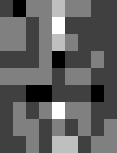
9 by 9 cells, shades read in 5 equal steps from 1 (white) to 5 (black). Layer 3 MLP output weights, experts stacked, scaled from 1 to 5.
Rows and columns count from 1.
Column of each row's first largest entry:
2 3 3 5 5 3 1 1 1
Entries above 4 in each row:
1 0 0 1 0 3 0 0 0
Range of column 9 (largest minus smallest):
1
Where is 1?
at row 2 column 5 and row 7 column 5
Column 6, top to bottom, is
3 4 3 4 3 4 3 4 2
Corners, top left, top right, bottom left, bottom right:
4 4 4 3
